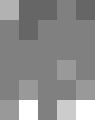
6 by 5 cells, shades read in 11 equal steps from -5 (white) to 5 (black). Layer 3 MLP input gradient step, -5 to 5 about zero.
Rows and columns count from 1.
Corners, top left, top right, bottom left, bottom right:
-2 1 -1 -5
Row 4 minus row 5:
0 1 0 -1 1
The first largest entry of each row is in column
2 2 1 1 1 3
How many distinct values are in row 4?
2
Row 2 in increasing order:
0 0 0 0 1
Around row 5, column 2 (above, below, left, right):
0 -5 0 0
